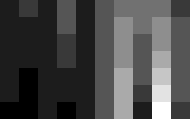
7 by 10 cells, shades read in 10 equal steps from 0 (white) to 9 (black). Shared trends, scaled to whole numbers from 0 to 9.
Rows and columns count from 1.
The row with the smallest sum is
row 2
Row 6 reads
8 9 8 8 8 6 3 7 1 6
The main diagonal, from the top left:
8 8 8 7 8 6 3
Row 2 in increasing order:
4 4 5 6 6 6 8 8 8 8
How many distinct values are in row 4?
5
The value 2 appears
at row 5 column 9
